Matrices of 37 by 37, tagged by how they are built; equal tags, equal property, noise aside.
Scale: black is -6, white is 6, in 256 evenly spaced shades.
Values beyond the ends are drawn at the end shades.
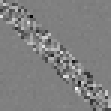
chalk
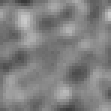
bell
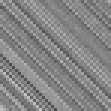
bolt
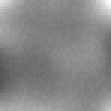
bell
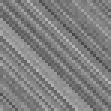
bolt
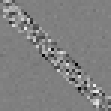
chalk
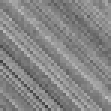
bolt
